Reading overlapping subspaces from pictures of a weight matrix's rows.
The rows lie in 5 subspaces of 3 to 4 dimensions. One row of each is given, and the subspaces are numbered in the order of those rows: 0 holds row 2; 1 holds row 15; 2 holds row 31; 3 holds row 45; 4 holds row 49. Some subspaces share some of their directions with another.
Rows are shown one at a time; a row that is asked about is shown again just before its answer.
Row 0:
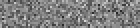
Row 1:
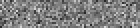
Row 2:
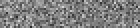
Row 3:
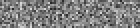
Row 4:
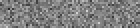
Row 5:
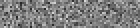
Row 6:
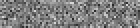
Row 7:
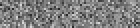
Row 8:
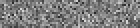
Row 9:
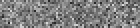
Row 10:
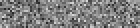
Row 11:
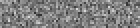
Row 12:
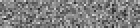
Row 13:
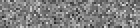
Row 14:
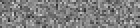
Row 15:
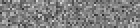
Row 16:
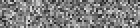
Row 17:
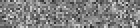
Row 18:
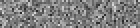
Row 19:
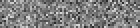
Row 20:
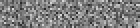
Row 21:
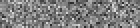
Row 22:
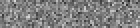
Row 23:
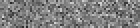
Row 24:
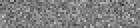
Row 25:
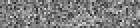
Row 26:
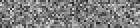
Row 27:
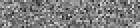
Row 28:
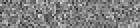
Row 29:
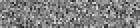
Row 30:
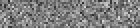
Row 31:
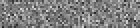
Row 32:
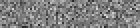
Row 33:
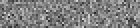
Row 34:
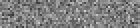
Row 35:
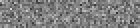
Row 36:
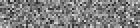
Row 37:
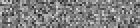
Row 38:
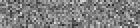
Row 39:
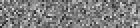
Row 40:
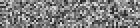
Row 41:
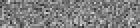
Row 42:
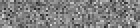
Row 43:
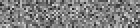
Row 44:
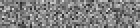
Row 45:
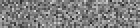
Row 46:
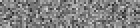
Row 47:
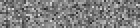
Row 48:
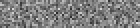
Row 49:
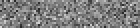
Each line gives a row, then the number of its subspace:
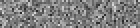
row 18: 4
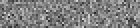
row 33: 2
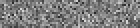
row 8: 2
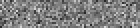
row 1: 4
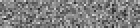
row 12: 3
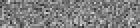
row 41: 2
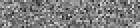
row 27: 4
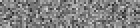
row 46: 3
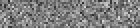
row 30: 3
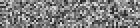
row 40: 3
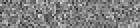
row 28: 1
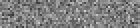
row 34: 1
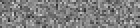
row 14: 1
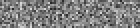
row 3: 0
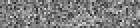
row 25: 2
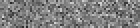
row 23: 4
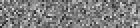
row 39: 4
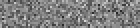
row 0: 2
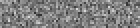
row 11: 1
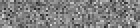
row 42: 2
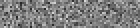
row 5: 0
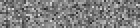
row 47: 3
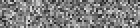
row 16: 4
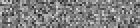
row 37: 1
